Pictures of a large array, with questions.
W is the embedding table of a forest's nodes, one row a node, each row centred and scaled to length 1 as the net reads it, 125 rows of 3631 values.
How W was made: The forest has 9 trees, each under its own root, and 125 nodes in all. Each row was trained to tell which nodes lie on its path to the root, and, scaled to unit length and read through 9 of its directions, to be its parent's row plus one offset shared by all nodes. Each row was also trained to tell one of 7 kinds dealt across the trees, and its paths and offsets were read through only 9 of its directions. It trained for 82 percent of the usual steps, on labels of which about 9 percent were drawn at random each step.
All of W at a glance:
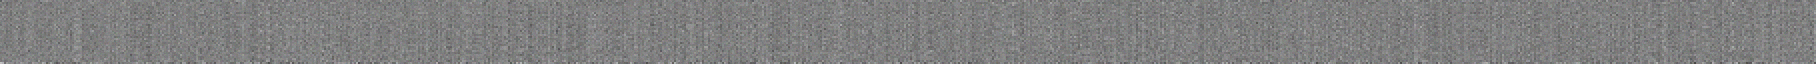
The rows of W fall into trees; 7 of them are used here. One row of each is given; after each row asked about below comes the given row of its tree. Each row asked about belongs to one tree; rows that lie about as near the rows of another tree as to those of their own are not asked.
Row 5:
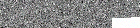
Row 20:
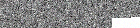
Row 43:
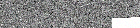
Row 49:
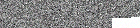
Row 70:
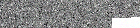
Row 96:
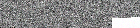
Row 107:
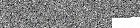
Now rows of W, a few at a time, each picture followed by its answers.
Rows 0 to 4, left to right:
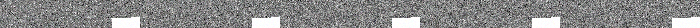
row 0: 49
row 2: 107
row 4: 96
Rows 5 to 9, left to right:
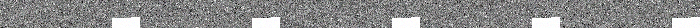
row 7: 5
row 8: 43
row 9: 70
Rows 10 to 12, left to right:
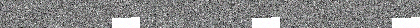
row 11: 70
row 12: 49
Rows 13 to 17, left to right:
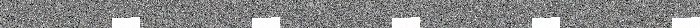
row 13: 107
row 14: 70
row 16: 107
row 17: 5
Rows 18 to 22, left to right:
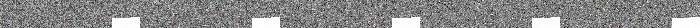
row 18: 96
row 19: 20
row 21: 107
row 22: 43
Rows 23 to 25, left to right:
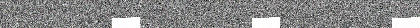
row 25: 96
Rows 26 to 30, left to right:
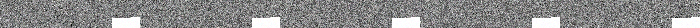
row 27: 96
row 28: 43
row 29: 49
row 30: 70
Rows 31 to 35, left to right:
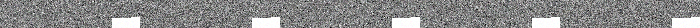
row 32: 96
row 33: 107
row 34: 107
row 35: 20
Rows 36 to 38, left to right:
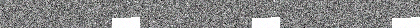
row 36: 5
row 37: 43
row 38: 96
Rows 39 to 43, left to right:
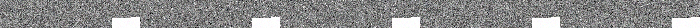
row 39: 96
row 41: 107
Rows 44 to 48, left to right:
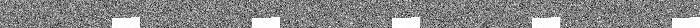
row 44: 20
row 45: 49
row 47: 96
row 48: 43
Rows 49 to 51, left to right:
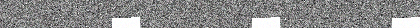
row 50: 43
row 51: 43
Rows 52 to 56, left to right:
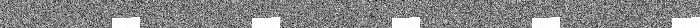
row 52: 70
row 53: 70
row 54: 107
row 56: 49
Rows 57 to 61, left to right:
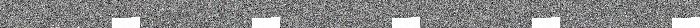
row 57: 96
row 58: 20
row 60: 5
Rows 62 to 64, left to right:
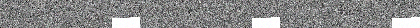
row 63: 96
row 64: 70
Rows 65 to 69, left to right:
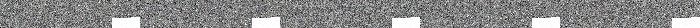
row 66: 43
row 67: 96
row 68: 43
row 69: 43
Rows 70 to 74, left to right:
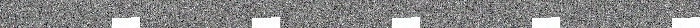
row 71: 49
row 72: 5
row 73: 96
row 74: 107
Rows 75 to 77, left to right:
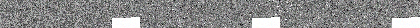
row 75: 96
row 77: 43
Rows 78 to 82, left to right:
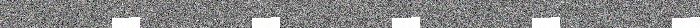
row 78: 107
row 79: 107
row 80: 5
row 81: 96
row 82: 96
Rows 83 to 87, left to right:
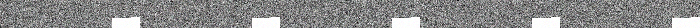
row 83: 43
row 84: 107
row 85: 43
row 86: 70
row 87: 107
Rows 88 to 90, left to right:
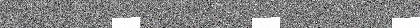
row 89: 96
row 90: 107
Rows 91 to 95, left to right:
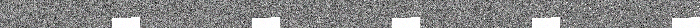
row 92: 43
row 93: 43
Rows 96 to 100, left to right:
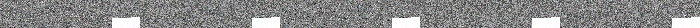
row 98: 43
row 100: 20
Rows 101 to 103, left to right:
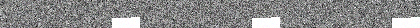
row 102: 5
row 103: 70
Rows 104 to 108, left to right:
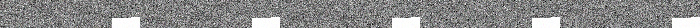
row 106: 107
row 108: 96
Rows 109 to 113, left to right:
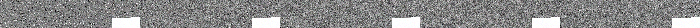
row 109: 107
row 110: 5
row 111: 96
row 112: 70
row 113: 20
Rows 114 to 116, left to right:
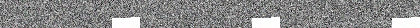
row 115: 49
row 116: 43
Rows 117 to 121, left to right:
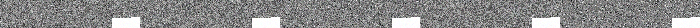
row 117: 49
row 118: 70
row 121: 107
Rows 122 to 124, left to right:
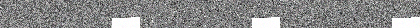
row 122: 43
